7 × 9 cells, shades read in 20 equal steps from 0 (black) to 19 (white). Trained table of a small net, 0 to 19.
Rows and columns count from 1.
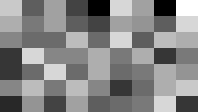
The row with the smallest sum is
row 7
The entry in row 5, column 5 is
13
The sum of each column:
59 73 72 70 56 73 69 67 87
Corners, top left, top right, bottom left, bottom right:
15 19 3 4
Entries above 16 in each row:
1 0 0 0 0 0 0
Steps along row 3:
down same up down up down up down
